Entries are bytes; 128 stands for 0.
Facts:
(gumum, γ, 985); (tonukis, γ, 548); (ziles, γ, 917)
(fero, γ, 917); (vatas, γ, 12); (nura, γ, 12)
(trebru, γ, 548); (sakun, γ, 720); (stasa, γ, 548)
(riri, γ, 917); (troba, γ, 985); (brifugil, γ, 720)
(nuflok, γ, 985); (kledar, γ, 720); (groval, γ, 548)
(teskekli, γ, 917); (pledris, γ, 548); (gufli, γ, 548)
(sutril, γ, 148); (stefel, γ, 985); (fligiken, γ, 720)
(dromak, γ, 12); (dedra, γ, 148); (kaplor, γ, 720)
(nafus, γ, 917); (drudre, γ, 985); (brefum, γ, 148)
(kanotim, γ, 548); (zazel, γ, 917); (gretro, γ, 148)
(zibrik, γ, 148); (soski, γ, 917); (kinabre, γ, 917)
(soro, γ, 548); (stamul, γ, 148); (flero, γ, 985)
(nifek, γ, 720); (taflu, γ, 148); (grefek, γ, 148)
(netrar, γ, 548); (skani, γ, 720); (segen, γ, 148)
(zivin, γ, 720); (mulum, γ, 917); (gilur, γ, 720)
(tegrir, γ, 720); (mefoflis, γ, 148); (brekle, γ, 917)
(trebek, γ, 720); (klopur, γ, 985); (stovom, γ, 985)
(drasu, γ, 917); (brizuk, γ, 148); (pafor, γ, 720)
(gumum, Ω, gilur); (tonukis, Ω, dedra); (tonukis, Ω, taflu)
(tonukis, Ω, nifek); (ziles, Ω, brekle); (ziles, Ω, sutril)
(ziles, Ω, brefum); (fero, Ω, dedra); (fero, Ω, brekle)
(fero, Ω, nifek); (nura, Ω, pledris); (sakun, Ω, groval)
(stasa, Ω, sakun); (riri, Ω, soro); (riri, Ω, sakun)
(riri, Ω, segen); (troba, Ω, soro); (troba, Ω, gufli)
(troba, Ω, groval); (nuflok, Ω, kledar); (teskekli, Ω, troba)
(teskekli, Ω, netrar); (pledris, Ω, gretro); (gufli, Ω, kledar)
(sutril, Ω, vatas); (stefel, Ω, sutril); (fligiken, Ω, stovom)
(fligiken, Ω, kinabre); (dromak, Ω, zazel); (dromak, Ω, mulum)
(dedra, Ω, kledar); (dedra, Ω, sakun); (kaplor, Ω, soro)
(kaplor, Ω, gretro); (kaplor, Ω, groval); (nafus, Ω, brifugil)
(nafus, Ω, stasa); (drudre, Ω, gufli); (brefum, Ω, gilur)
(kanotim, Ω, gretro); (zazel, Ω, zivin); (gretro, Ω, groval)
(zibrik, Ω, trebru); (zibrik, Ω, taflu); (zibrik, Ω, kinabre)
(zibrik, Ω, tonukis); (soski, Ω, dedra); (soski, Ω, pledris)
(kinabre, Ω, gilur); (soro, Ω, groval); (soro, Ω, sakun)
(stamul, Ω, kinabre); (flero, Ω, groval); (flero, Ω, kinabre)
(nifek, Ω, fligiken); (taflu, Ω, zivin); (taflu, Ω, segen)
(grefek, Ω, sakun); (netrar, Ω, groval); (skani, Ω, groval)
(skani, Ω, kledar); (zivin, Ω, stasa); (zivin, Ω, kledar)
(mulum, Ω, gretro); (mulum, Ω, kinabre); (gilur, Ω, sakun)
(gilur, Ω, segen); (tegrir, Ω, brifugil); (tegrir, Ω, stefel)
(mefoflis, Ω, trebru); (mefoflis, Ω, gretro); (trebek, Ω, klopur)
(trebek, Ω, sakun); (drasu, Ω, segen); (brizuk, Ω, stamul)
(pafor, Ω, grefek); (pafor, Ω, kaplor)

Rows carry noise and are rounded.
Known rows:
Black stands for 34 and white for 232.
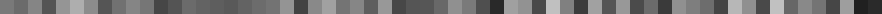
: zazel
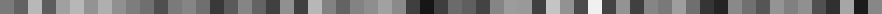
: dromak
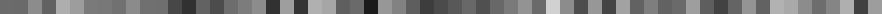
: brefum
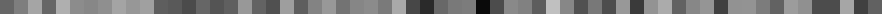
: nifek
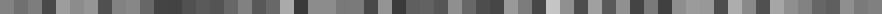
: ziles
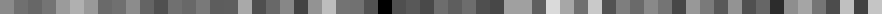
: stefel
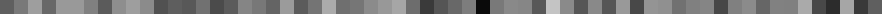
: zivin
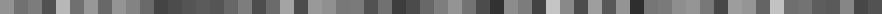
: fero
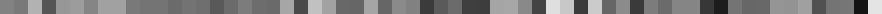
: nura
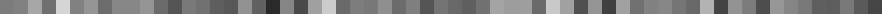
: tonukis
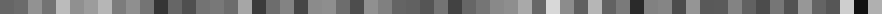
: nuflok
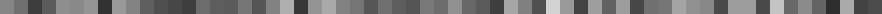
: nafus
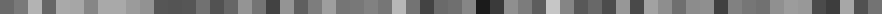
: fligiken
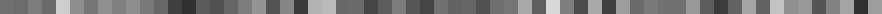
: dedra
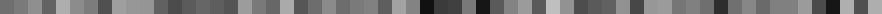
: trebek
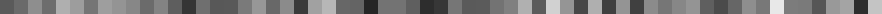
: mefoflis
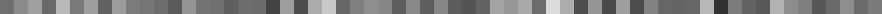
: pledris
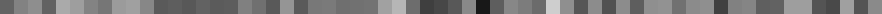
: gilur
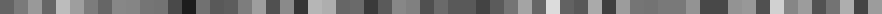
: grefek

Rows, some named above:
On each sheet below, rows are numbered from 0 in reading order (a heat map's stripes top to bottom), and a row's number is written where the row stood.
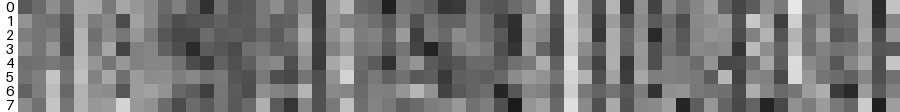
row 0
mefoflis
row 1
riri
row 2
soski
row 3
brekle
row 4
zibrik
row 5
trebru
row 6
pafor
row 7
stovom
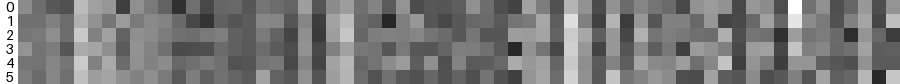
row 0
teskekli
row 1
zibrik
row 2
stasa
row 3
kinabre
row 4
gufli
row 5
troba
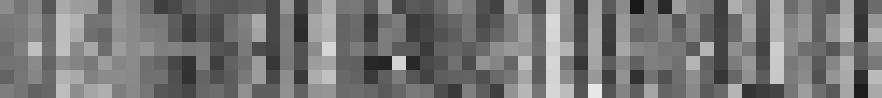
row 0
mulum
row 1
segen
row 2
segen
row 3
trebru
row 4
brizuk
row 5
gretro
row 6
gumum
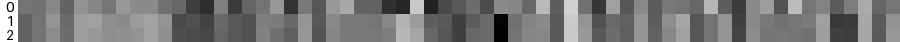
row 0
brizuk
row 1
skani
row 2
skani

